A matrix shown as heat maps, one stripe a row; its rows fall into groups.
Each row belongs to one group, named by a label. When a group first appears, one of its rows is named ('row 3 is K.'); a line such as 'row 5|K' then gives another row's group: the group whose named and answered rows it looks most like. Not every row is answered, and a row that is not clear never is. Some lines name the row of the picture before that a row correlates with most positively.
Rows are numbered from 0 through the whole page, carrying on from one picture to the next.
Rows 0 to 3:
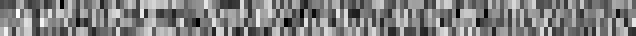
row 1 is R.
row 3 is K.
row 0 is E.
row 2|R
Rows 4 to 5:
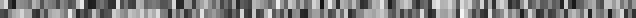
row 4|K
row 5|E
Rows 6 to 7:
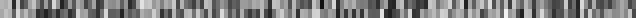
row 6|K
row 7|K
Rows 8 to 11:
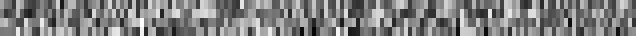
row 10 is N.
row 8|E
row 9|E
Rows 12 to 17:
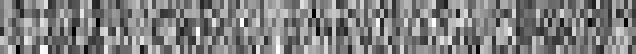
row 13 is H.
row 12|N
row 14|N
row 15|N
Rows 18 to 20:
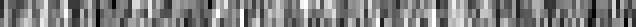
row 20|N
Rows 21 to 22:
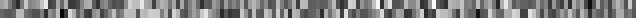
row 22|E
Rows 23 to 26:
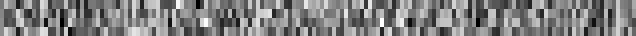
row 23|H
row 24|E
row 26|N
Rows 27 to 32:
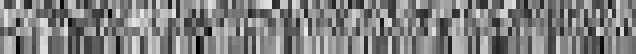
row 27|E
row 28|K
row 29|N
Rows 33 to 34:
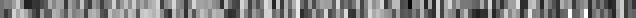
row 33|E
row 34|E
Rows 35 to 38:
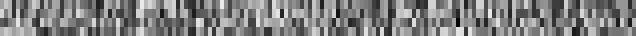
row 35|K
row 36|K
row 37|R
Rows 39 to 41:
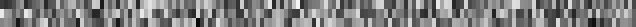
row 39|E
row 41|H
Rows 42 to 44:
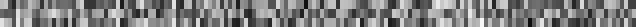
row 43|R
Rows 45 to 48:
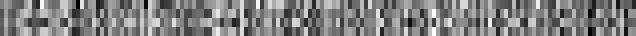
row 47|E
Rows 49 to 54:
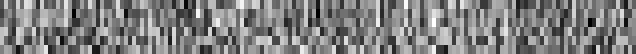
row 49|N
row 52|K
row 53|E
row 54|N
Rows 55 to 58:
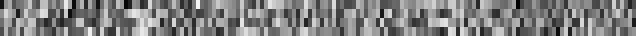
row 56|N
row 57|K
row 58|N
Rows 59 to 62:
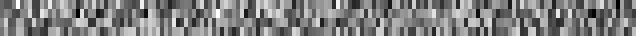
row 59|R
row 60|H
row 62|E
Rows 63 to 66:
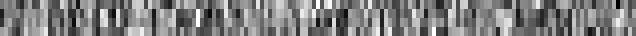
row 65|N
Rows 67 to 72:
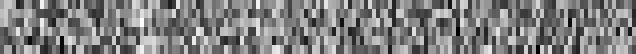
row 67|H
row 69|N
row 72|K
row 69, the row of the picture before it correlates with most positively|66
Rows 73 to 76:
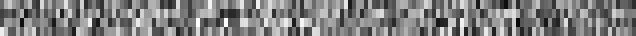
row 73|H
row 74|E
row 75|N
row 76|K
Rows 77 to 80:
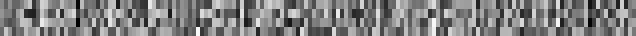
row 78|E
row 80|N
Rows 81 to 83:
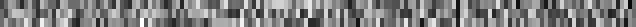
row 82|E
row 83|R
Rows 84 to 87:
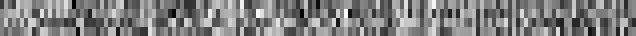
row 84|R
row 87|R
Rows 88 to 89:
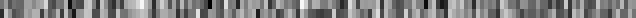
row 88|N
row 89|N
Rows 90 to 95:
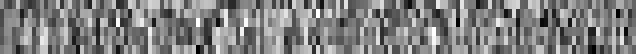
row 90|E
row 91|H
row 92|N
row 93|R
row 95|H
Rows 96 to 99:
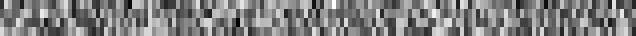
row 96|H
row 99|K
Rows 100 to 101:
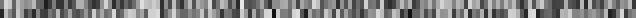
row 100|K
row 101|E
